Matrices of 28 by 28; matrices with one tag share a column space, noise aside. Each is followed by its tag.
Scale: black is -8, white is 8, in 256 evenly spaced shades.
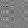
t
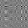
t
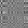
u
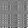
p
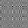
t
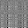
p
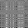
p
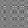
t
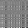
p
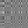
u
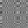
u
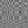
u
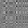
u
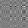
t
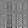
p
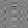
t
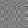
t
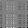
p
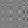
t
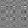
t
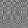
u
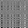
p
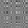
u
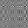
t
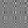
u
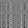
p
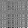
p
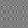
t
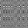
t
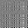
p
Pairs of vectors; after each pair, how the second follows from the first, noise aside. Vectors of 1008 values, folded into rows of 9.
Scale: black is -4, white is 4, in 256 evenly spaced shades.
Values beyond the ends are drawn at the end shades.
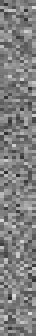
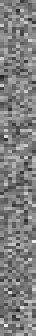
shuffled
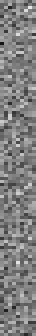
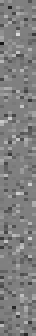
partly zeroed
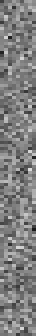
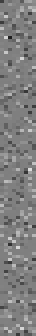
partly zeroed
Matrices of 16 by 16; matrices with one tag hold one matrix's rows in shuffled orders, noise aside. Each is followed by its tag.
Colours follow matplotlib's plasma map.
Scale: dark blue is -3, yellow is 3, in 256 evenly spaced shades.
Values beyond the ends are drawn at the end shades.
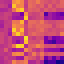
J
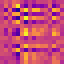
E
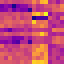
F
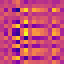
E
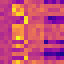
J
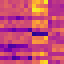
F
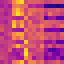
J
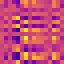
E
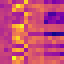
J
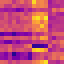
F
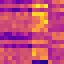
F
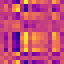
E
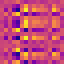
E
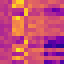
J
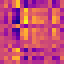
E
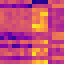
F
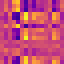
E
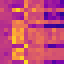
J
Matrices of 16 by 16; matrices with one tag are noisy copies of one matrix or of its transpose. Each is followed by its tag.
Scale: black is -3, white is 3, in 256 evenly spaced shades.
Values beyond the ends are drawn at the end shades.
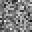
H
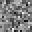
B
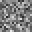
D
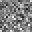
D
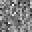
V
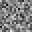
D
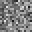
H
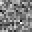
V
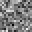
V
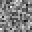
B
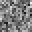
V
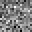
H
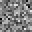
D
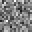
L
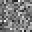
H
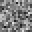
B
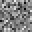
L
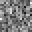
V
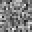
B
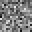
H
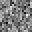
V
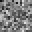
B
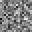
D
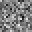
D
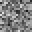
L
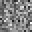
H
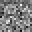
H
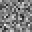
D
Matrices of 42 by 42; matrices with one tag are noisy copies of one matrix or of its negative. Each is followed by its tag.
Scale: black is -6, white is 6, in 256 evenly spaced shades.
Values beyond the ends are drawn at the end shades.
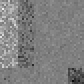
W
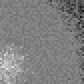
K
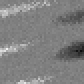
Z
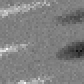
Z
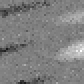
Z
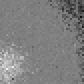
K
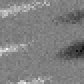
Z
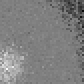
K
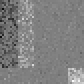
W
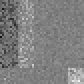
W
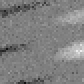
Z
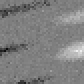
Z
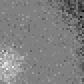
K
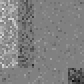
W
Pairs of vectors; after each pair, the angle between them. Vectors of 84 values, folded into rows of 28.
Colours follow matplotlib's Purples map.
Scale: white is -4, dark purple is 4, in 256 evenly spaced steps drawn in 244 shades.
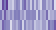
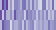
nearly parallel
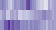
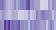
nearly parallel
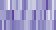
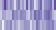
orthogonal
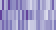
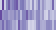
nearly parallel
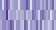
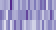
partly opposed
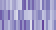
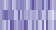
partly aligned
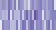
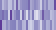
nearly opposite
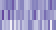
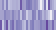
orthogonal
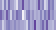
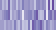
partly aligned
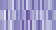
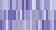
partly opposed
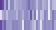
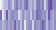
partly opposed
